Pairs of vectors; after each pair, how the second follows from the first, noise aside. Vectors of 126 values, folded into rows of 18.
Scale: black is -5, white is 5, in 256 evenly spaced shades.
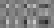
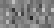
shuffled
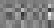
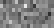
shuffled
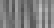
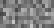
shuffled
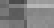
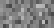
shuffled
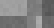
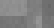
shrunk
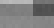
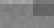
shrunk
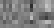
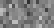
shuffled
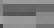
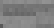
shrunk
